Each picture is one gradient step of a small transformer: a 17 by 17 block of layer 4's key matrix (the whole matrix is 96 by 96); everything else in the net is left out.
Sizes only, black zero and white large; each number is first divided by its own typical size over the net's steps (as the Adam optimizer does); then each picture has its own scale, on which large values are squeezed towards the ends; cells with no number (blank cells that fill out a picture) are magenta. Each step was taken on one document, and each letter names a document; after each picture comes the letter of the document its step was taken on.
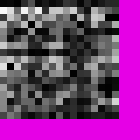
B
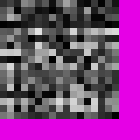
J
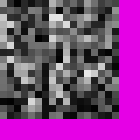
B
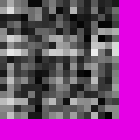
J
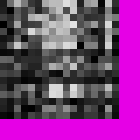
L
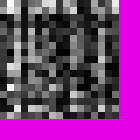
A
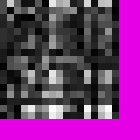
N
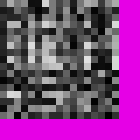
L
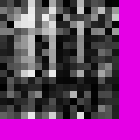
L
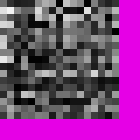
B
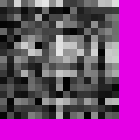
J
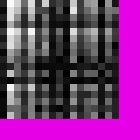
A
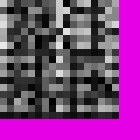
L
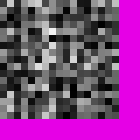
J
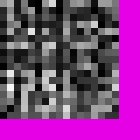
N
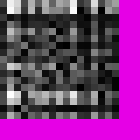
A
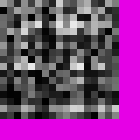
L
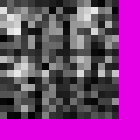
B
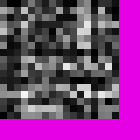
L
